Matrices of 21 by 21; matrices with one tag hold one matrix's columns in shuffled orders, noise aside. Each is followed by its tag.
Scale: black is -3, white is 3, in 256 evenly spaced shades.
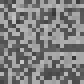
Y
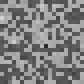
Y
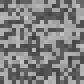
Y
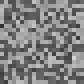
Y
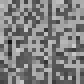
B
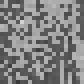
B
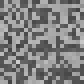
Y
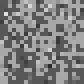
B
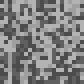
B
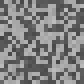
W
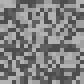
Y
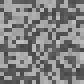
Y
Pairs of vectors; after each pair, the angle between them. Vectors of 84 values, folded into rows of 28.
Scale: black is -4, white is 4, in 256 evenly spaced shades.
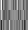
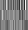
orthogonal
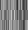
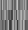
partly opposed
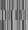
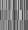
partly opposed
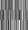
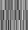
nearly parallel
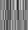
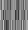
partly aligned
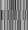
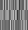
orthogonal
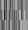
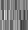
nearly opposite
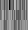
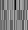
orthogonal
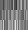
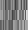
orthogonal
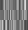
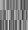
partly opposed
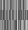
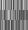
orthogonal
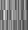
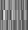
nearly parallel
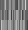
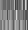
partly aligned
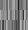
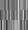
nearly opposite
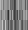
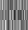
partly aligned
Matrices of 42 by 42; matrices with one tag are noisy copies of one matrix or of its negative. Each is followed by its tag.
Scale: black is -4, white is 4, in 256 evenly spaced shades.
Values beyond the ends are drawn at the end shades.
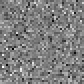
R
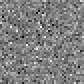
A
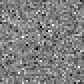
A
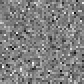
R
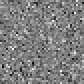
R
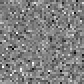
R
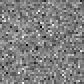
A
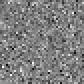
R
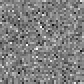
A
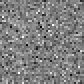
A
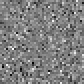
R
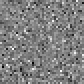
R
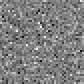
A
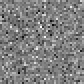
A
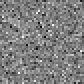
A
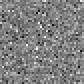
A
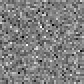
A
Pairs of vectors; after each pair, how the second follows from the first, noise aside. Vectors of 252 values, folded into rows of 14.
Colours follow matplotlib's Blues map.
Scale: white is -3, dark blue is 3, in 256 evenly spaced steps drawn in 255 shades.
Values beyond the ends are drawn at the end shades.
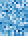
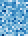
shuffled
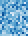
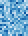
shuffled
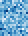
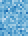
shrunk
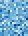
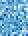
shuffled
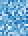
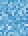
shrunk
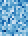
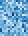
shuffled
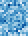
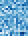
shuffled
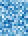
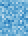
shrunk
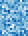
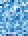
shuffled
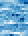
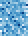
shuffled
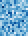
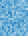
shrunk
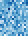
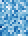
shuffled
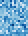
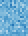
shrunk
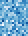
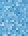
shrunk
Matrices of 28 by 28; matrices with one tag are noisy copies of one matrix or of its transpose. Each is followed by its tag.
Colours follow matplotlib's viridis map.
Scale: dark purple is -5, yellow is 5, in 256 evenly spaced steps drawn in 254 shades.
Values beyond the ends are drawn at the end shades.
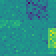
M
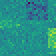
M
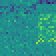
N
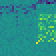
N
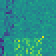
N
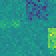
M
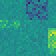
M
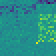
N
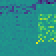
N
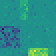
M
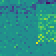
N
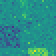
M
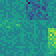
M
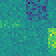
M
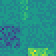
M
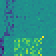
N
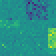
M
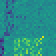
N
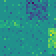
M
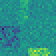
M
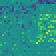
N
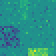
M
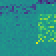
N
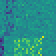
N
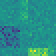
M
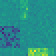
M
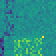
N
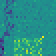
N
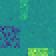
M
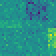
M
